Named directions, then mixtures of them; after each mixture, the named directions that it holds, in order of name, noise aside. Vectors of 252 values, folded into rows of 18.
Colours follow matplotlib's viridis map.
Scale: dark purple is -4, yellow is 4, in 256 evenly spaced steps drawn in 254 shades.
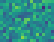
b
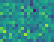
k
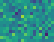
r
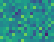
r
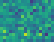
k, r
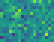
r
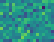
b, k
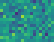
r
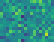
r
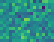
b, r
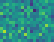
k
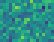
b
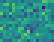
b, k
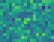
b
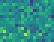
k, r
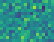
b, r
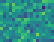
b, k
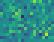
r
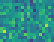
b, k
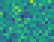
b, r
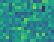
b, r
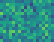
k, r
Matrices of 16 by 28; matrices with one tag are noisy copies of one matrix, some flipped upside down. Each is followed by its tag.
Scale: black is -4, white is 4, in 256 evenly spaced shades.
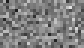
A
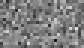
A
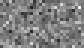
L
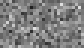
L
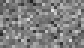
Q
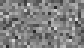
A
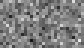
L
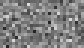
A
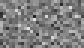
Q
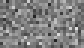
A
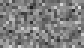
L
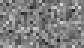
L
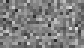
A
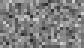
L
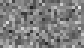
L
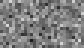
L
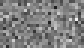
A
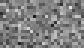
Q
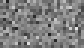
A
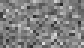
Q
